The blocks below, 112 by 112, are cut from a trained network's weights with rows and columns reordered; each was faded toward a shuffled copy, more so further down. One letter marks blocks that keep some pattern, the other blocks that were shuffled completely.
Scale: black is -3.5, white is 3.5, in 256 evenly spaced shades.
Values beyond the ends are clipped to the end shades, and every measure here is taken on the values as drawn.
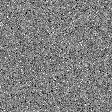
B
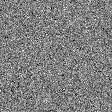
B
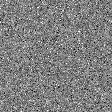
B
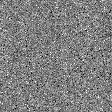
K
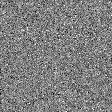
K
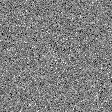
B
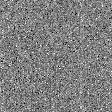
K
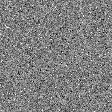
B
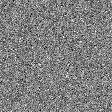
K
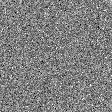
B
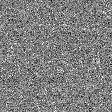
K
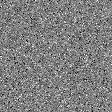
K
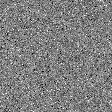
B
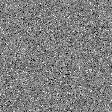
K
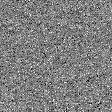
K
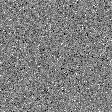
B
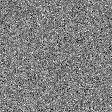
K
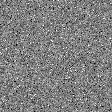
B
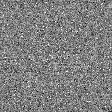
K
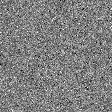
B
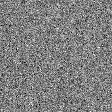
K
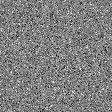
K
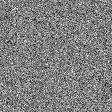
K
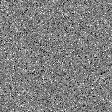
K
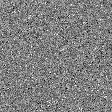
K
